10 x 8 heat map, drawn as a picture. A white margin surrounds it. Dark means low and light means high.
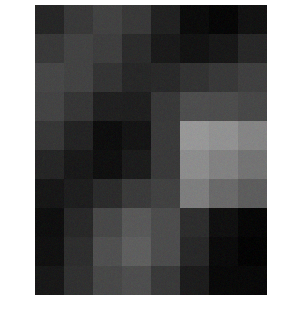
In the middle right lies a patch that is higher than the rest. The ninth with the lowest average is the bottom right. On average the colour sits 20% of the way up the scale. The ninth with the highest average is the middle right. No regular stripes run through it.
